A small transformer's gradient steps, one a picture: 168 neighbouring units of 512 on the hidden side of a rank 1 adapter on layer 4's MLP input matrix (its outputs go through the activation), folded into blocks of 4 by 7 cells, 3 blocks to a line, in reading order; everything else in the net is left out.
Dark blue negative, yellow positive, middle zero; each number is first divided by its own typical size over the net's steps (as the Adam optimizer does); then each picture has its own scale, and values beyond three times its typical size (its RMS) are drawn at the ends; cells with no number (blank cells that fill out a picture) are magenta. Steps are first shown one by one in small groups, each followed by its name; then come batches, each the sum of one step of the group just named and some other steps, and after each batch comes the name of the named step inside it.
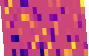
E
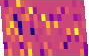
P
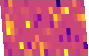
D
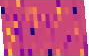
P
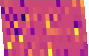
D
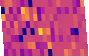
E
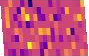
E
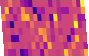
E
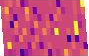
E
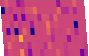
P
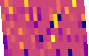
D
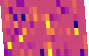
P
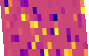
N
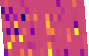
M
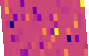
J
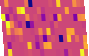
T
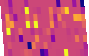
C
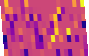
J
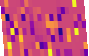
M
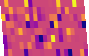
T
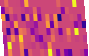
M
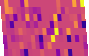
J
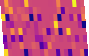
N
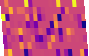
T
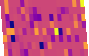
J
